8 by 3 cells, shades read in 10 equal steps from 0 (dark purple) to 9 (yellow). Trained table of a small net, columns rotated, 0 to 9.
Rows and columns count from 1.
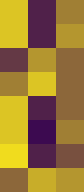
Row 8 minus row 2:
-4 6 0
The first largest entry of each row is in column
1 1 2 2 1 1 1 2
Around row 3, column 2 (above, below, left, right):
1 8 2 4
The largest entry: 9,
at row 7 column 1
